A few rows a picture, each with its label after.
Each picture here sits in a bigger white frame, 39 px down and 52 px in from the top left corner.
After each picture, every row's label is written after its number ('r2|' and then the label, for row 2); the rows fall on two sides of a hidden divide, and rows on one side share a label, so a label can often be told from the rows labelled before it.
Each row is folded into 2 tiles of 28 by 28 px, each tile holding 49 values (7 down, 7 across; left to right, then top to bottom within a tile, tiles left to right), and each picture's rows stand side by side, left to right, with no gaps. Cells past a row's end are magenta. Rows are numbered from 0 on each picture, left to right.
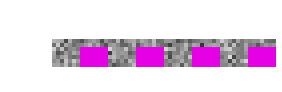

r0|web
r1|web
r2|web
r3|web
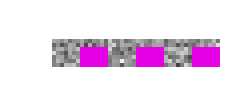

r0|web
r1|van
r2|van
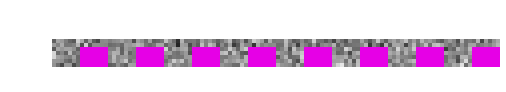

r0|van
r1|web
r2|web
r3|web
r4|web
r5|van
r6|web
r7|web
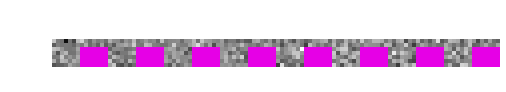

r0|web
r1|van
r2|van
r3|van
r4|van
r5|van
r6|van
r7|van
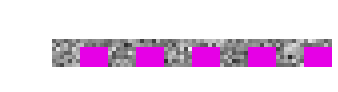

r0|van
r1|van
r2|web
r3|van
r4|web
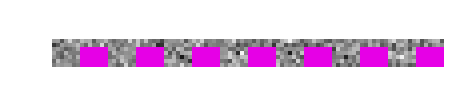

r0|web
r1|van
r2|van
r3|van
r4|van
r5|web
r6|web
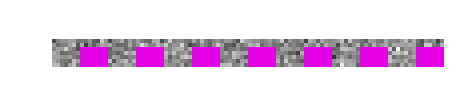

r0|van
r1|van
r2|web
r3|van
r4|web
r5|web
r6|web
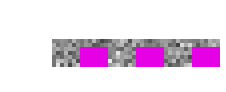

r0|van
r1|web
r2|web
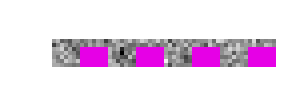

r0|web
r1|van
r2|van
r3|web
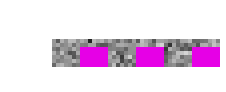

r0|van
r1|web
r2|web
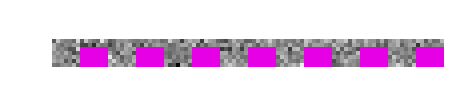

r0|web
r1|web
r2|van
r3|van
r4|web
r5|van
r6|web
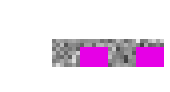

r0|van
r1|van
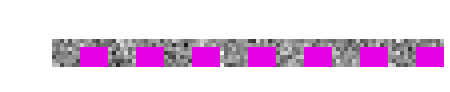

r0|van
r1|van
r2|van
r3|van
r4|web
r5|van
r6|van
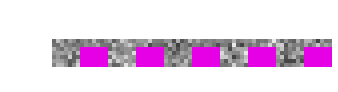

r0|web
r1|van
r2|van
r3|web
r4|van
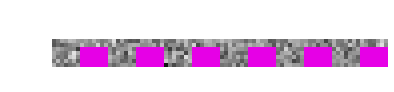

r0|van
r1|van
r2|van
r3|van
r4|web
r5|van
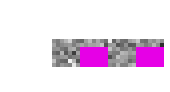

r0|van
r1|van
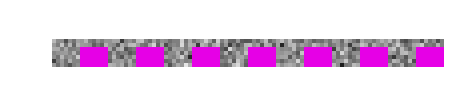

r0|web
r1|web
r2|web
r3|web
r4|web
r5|van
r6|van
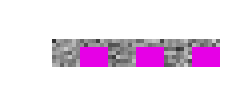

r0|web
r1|web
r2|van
